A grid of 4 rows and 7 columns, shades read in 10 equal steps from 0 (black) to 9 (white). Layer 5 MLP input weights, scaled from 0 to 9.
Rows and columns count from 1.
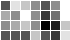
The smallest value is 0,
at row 3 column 5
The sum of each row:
40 40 31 29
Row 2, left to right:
6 5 9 5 2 4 9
